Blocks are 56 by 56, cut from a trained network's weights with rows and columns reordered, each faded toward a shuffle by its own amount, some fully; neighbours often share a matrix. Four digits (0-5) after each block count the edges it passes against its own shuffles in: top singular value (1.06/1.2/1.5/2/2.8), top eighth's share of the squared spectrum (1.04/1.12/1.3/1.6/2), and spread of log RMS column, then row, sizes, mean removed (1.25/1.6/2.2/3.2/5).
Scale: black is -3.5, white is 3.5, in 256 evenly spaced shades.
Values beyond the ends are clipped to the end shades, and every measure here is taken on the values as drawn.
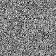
3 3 1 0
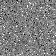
0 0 0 0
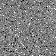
1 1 0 0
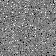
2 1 0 0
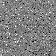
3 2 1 0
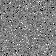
0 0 0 0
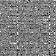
3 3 2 1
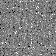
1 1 0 0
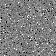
0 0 0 0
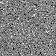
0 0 0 0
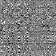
3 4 2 1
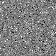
0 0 0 0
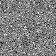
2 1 0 0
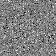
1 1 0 0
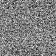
2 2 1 1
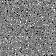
1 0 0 0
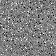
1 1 0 0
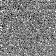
2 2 0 0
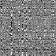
3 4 3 2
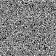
1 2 0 0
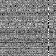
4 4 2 2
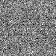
2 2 0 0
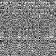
3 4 2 2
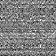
3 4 2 2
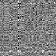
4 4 2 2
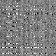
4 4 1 3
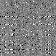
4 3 1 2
